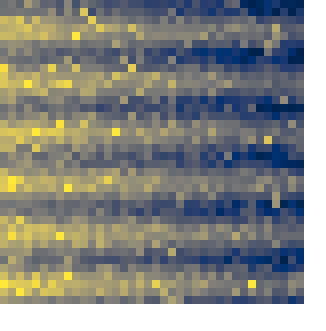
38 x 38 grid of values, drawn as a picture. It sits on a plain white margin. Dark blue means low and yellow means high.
Stripes running across repeat 6 times from top to bottom. There is an overall slope up to the left. The histogram is bell-shaped. No single row or column stands out from its neighbours. The ninth with the lowest average is the top right.
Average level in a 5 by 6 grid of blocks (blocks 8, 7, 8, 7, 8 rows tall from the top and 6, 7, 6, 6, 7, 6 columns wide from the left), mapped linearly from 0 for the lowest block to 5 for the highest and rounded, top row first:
432110 | 443210 | 543211 | 543221 | 543311
